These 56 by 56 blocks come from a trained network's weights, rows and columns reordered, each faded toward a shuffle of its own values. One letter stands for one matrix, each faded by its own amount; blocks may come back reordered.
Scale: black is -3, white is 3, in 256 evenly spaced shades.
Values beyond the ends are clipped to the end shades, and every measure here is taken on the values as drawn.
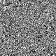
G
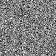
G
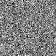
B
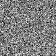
B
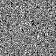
B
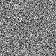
G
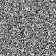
G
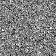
G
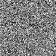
G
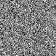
B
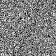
G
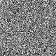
G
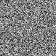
G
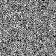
G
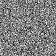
G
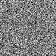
G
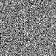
G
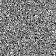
B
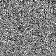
G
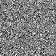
B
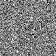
B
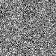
B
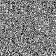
G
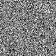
B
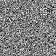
G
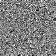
B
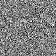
B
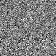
G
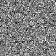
B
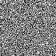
G
